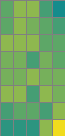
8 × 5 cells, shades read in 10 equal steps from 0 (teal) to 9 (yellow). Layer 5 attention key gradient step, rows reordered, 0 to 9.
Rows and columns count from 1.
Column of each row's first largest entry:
2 2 1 1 3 1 5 5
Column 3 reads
5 4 5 2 5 2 3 1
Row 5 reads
4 4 5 4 4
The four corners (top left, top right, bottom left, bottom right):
3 0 1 9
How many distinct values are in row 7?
3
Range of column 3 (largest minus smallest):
4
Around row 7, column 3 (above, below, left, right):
2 1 3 2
